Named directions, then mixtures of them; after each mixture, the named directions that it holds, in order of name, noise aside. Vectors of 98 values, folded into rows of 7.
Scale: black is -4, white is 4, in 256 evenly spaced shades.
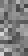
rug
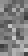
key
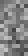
key, rug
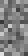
key, rug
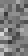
rug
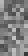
key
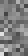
rug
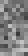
key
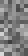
rug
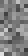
rug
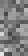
rug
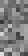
key, rug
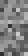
key, rug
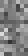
rug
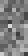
key, rug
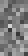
key, rug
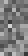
key, rug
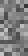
rug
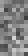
key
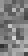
key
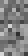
key, rug
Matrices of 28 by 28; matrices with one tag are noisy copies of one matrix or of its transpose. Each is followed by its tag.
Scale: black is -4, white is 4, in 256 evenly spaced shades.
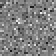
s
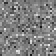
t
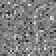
t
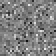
t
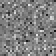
t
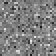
t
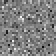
s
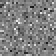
s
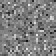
t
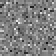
s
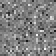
t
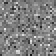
t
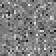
t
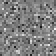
t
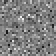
s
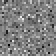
s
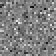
s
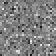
t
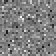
s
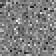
s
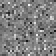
t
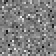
s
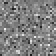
t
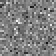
s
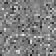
t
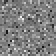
s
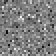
s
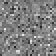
t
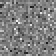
s
